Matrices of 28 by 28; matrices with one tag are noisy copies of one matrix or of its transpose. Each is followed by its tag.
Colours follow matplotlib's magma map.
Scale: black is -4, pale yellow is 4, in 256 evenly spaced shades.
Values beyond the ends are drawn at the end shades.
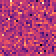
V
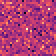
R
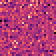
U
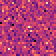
R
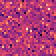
R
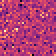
U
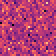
R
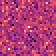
R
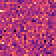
V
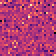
U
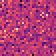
U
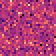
V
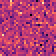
V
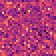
R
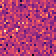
U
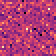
R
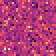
R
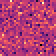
V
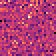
U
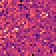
U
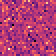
R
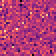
U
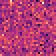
V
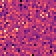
U
